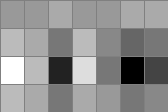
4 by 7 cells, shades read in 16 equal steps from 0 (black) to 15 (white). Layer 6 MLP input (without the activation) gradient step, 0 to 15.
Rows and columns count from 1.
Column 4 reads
9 11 13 10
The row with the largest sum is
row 1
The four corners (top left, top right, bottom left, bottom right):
9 10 11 8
